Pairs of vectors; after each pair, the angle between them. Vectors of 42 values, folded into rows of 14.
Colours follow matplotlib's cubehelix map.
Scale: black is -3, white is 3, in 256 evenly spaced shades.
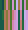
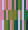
nearly opposite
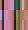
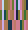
partly opposed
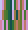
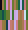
partly opposed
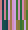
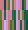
partly opposed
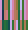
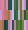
orthogonal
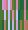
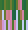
orthogonal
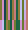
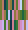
partly aligned
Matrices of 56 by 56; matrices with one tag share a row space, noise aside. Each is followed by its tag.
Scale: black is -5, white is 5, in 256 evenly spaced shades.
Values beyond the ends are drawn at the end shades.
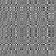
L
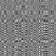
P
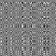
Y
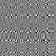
L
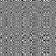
Y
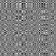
P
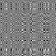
Y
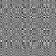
Y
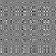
Y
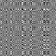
Y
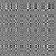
L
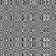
Y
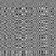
P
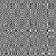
L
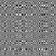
P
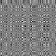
Y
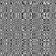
Y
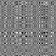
P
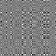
Y
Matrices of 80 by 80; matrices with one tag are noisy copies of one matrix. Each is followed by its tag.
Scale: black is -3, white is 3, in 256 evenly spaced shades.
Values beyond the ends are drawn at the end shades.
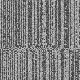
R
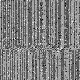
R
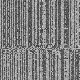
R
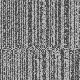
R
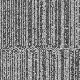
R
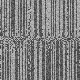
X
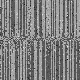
X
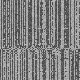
R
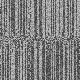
X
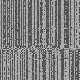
R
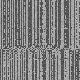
R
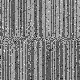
X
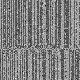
R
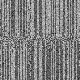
X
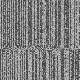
R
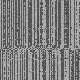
R
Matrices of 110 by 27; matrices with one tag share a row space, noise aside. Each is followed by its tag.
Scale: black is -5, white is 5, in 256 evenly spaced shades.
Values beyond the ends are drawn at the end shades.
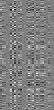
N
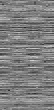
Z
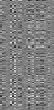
N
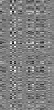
N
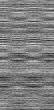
Z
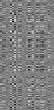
N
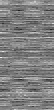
Z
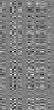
N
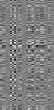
N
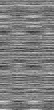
Z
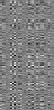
N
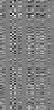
N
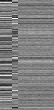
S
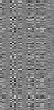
N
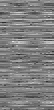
Z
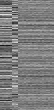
S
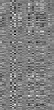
N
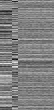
S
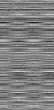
Z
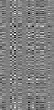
N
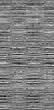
Z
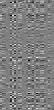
N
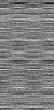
Z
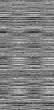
Z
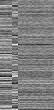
S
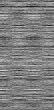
Z
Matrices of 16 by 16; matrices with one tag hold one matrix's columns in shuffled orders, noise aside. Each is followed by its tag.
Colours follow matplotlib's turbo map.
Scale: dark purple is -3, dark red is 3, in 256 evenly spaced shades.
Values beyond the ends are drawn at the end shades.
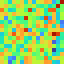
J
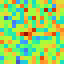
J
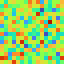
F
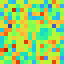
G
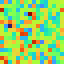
G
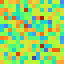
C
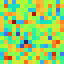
F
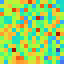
J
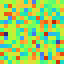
F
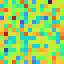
J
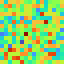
F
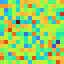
F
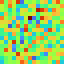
C
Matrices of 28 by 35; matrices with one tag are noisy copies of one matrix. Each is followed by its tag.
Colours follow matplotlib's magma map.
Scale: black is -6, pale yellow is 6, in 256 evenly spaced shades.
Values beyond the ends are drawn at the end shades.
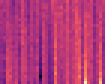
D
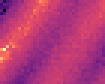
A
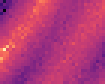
A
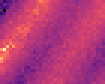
A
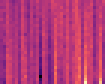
D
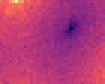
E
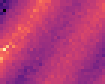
A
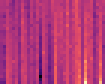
D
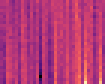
D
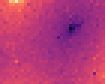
E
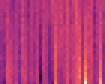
D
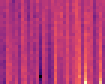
D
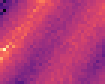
A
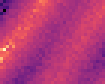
A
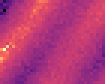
A
